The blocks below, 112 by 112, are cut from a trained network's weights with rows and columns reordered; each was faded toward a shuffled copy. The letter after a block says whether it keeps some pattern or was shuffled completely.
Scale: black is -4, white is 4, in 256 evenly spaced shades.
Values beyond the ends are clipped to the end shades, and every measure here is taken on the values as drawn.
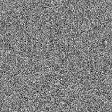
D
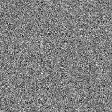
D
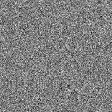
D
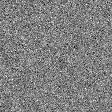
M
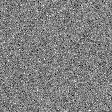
M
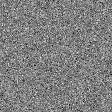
M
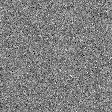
M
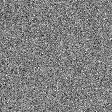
M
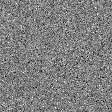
M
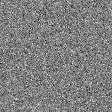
M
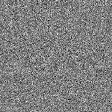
D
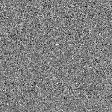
D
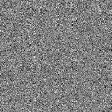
D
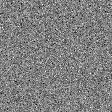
M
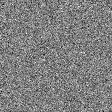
M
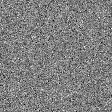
M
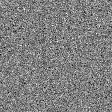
M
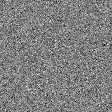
M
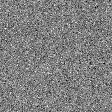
M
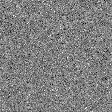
M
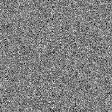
D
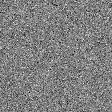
M
